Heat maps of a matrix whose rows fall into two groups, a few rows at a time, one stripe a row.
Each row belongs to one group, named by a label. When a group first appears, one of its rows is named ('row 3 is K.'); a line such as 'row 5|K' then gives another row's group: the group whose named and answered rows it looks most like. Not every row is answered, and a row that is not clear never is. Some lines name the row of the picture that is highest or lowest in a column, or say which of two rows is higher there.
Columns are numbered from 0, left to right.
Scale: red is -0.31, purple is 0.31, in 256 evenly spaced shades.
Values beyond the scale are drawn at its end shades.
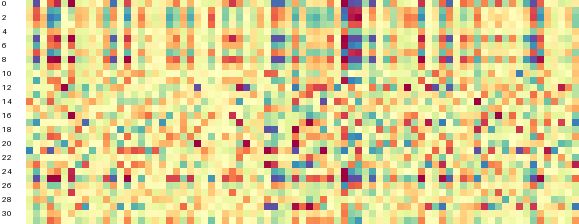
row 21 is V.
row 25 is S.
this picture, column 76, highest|20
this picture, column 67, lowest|16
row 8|S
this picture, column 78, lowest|23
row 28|V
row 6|S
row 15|V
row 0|S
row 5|S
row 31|S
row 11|S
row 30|S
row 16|S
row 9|S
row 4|S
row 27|S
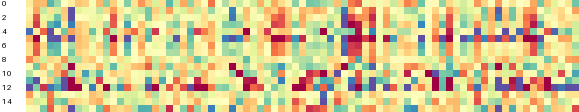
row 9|S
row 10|V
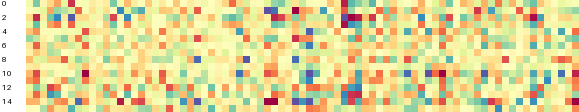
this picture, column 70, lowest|1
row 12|S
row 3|S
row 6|V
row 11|V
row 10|V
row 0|S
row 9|V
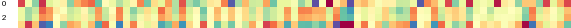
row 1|S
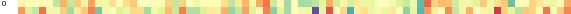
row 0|V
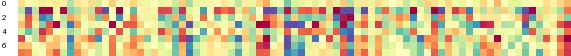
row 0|V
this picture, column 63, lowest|1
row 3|V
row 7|V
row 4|S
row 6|V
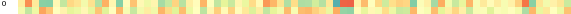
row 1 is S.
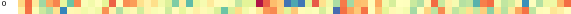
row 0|V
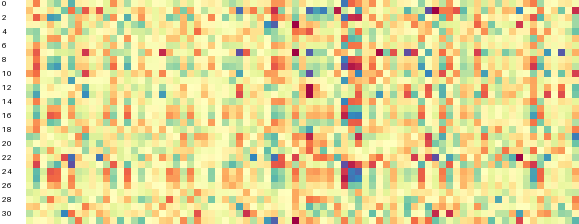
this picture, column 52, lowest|7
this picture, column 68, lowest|21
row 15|S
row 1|V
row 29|V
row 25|S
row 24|S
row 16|S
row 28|S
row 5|S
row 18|V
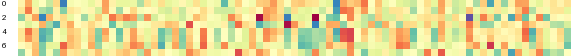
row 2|V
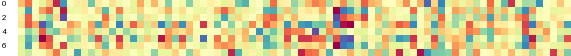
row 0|V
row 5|S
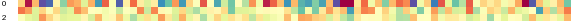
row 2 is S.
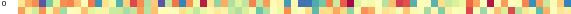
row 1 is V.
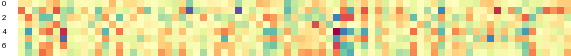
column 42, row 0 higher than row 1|No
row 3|V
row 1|V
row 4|S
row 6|S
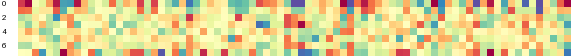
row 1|V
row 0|V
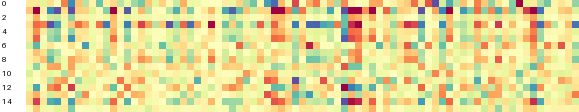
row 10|V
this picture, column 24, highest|11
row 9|S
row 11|V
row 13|V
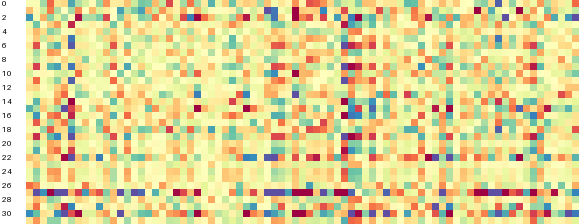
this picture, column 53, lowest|27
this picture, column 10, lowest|27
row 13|V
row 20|S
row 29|V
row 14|S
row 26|V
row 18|S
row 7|S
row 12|V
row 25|S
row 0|S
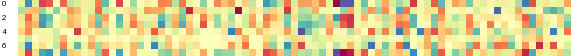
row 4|V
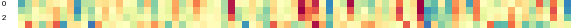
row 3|V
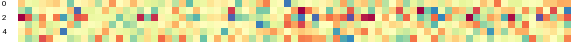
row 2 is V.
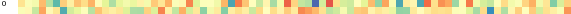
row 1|S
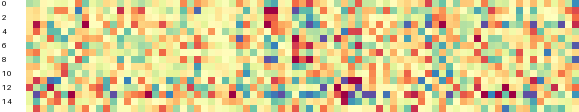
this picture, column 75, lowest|12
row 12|V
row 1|V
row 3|V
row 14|S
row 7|V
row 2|V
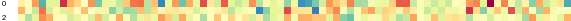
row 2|S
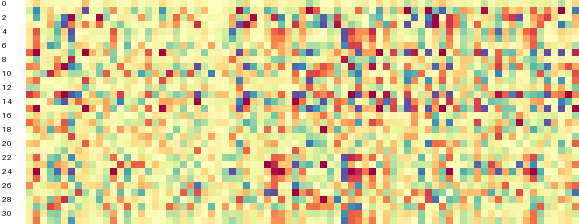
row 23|V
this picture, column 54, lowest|1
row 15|V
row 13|V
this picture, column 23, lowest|10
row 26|V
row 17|V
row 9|V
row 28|V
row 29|S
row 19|S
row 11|V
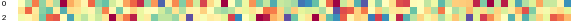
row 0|S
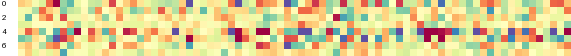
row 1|S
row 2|S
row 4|V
